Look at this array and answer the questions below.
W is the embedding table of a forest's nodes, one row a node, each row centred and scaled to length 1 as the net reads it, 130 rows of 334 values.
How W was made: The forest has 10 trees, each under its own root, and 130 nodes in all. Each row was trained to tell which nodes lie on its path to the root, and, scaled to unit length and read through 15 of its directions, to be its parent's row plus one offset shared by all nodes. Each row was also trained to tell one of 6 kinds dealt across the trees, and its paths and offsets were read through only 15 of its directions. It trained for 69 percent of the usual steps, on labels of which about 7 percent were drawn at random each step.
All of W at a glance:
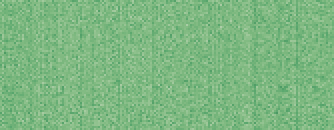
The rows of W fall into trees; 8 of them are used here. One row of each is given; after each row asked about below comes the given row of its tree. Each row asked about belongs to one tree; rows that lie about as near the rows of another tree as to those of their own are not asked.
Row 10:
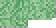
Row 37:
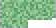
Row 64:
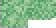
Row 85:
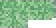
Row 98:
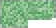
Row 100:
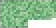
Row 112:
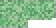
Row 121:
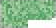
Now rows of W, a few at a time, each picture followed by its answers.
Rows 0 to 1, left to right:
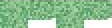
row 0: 37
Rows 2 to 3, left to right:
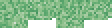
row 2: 10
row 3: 37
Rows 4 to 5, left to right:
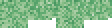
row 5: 112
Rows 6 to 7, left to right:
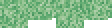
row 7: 98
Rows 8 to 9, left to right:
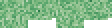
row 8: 85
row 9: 121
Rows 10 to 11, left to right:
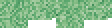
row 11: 98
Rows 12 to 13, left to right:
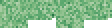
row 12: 121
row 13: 85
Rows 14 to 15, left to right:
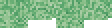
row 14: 112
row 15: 37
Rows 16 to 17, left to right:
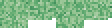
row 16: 85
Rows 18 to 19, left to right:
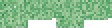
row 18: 85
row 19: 37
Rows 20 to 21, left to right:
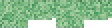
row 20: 10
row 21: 121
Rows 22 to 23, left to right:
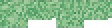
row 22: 64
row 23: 37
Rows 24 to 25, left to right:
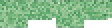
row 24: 112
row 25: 98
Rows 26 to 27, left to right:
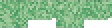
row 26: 112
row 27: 64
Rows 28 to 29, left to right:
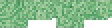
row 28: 10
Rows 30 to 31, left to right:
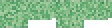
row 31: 85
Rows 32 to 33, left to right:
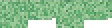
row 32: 10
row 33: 98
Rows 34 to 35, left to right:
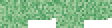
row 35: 85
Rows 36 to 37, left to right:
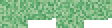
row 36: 37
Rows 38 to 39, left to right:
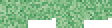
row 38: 98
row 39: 121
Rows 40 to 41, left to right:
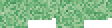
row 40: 112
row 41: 98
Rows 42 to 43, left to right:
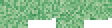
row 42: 85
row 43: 10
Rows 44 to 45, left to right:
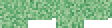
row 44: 37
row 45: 64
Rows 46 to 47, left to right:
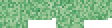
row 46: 64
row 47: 37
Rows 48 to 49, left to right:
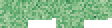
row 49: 100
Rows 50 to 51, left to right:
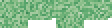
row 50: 37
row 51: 100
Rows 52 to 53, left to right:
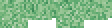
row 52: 98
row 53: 112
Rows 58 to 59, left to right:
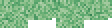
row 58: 10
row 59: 112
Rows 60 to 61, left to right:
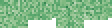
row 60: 85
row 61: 85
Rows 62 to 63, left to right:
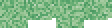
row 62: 121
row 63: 100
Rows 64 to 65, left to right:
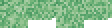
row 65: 112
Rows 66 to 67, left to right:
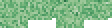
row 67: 64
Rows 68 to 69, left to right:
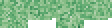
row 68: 85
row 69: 10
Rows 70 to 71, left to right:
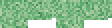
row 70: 121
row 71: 37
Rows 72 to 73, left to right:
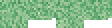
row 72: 112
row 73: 64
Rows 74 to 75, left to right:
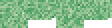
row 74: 100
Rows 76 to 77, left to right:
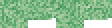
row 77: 112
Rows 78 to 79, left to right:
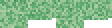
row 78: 112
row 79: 37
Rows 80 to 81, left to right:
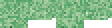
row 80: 100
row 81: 100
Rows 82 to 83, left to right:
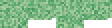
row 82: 100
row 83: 37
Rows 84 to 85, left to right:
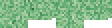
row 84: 121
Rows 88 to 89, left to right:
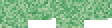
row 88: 98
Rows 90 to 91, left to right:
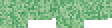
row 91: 85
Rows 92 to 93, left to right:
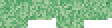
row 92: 100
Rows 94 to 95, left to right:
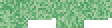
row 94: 112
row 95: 112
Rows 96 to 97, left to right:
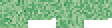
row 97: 85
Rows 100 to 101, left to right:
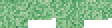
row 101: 10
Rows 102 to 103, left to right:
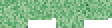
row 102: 85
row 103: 64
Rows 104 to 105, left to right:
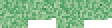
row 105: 37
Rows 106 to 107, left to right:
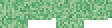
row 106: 10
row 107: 98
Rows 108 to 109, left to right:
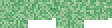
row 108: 10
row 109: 85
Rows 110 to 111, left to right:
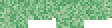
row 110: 112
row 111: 112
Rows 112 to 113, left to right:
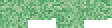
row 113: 37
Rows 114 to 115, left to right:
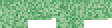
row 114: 121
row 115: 121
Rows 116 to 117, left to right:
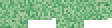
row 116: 100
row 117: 98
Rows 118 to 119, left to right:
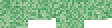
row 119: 98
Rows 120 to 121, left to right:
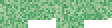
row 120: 98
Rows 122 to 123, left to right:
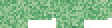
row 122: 85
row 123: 100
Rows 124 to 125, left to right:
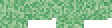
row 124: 10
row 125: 37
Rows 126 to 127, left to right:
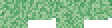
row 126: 37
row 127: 112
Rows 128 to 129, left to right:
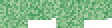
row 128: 85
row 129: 37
